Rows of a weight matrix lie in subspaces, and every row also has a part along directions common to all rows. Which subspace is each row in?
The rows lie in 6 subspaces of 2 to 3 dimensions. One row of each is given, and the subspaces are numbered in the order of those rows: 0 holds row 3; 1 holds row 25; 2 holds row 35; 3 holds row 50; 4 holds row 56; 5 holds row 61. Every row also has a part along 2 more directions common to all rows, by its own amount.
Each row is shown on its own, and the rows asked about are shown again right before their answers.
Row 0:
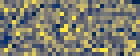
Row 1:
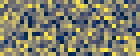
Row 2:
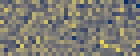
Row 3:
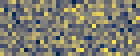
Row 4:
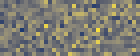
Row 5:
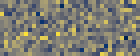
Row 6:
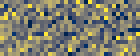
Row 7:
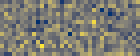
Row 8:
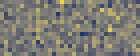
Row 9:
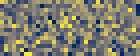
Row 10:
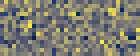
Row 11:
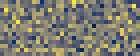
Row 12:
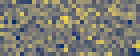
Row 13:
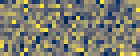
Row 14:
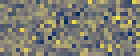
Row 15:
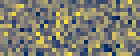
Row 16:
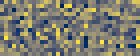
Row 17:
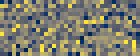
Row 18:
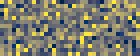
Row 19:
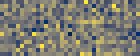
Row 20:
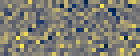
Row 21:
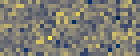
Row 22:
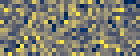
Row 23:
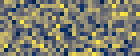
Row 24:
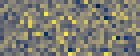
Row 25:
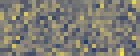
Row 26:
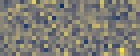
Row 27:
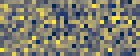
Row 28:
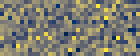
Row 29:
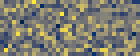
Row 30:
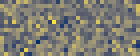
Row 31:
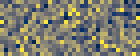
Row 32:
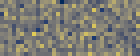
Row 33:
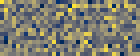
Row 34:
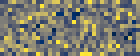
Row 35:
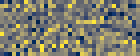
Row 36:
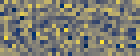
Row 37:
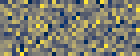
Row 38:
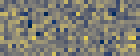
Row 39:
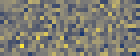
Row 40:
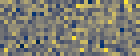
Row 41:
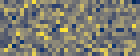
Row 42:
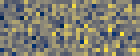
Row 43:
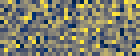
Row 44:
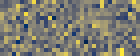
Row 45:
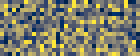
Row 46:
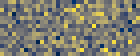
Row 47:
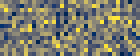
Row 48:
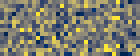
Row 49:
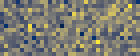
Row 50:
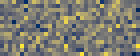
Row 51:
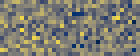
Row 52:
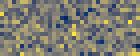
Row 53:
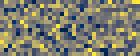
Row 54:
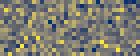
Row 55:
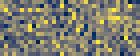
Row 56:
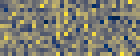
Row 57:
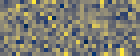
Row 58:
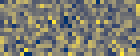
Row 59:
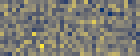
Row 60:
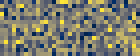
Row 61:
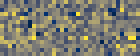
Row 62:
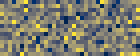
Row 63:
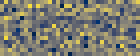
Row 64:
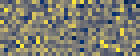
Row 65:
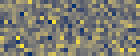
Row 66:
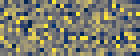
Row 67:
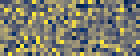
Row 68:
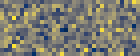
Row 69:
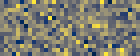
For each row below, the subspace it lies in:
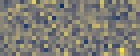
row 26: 1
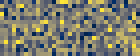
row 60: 2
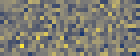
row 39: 3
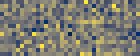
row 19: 2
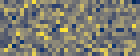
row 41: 1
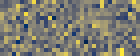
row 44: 1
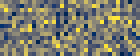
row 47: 4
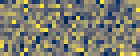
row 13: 3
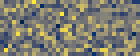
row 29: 1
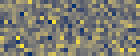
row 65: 3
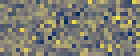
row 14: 4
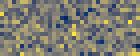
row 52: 3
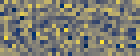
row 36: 5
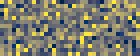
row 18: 2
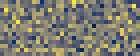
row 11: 0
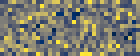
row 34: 4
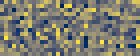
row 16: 5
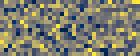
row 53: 1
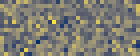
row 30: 3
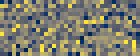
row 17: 2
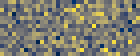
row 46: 0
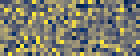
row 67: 0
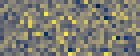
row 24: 5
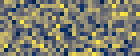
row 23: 1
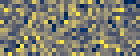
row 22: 0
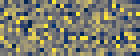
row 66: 5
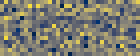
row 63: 5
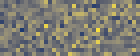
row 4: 4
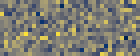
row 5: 3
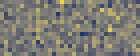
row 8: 2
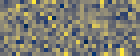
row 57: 1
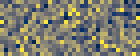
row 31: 0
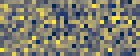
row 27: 4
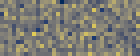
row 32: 2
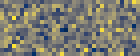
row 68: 1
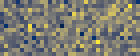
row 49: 4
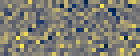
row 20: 3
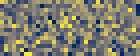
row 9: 3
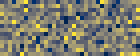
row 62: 3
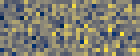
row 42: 4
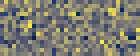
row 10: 5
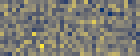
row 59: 2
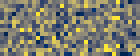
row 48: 4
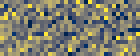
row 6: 5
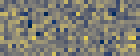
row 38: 5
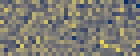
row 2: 0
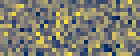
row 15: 4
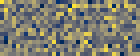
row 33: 2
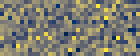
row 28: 5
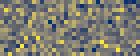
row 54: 0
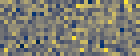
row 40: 0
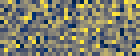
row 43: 0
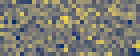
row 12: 3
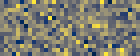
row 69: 1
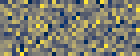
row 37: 3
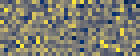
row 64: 0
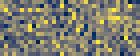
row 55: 4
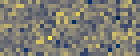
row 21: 4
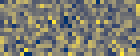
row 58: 3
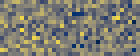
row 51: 4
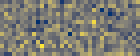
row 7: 2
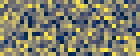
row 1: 5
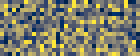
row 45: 2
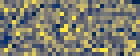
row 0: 1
